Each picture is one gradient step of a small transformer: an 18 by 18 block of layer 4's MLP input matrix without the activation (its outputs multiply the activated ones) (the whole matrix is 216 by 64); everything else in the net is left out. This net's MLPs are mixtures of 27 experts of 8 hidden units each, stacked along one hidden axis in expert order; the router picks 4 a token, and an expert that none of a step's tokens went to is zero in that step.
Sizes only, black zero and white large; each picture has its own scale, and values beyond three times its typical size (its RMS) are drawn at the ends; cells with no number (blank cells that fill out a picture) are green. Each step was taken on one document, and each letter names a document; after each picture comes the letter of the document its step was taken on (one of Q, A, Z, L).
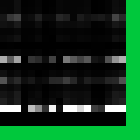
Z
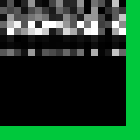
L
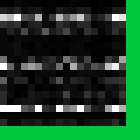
Z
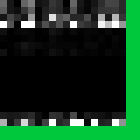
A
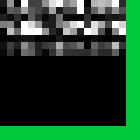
L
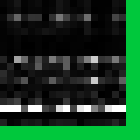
Z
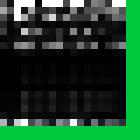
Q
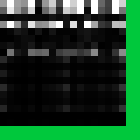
L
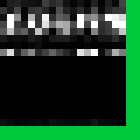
L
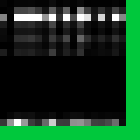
A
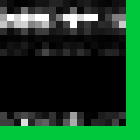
A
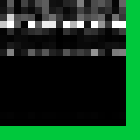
L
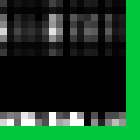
A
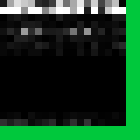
Q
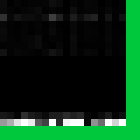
A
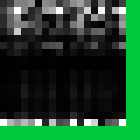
Q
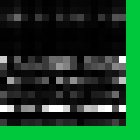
Z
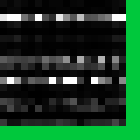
Z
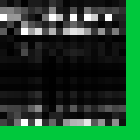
A
